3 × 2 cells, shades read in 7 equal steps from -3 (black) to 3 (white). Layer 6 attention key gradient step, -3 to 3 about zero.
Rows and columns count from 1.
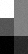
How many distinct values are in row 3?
2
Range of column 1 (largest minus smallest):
6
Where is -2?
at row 3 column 2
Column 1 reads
3 -1 -3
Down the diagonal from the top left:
3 0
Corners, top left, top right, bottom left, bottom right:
3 0 -3 -2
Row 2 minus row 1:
-4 0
